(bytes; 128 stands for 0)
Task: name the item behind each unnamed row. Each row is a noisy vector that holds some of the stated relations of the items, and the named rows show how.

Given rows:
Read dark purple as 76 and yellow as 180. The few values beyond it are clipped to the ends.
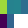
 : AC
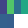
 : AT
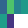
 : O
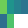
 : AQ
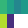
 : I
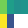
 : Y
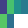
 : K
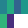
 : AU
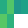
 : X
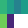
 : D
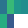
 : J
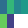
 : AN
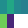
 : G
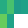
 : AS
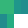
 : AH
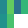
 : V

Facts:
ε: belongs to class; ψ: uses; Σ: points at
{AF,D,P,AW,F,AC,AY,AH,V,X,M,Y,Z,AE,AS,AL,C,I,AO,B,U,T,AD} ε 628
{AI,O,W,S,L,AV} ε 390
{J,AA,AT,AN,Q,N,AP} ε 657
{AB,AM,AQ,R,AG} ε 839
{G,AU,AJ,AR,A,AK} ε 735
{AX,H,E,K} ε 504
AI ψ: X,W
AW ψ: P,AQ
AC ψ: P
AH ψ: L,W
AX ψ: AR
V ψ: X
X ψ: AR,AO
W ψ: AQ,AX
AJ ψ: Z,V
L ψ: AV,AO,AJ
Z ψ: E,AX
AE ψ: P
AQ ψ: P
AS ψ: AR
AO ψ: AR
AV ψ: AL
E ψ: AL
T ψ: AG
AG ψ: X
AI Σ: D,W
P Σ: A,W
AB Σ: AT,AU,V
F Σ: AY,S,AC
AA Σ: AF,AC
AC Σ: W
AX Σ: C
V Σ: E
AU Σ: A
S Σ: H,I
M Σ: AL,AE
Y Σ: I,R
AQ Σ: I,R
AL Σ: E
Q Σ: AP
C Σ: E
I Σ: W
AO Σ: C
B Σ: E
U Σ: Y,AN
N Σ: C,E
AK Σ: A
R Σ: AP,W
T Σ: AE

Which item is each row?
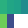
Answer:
AD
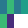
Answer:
AP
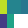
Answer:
P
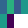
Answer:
A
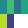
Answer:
S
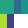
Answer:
AK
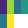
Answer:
AX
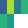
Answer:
AV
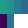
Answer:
AE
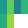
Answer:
AO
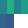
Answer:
C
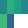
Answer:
AM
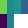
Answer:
AW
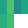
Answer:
T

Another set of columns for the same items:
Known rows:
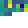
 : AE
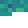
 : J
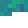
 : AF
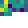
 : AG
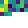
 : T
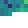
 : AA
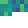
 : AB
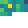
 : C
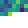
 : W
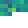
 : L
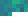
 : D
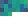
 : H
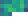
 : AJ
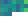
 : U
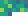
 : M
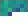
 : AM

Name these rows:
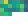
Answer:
V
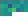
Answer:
O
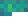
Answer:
G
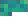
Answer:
K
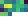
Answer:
E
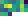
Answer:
AL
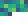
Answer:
AV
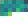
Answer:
AT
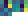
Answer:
AC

